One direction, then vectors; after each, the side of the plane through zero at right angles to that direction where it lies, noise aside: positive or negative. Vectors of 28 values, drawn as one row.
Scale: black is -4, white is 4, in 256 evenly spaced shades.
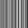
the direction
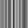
negative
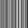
positive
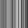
positive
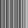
negative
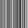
negative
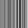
negative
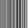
negative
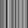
positive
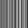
positive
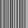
negative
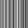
positive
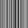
positive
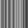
positive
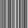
negative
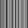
positive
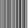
negative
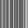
negative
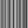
negative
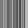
negative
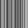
negative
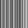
negative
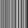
positive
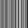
positive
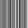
negative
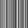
positive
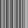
negative
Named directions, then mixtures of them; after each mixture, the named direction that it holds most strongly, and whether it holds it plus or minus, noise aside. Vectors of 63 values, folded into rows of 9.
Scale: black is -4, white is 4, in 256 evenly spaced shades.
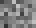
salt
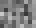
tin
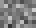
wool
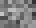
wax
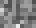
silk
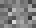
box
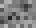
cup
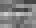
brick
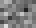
cup, plus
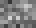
cup, minus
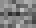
brick, minus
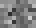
box, minus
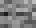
brick, minus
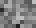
silk, minus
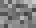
wool, minus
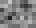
cup, plus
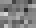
brick, plus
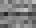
brick, minus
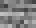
brick, plus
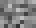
silk, minus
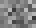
box, minus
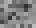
cup, plus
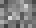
cup, minus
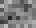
cup, plus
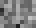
silk, minus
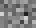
wool, minus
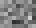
box, minus
